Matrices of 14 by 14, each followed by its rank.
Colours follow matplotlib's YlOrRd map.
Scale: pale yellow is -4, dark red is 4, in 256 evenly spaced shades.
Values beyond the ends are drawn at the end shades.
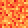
full rank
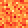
full rank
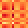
one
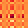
one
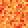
full rank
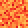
full rank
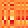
one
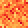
full rank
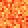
full rank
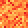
full rank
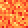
full rank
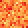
full rank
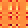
one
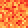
full rank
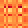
one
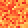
full rank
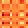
one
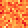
full rank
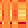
one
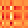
one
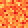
full rank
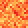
full rank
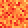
full rank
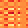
one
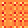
one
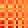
one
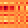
one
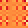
one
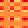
one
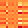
one
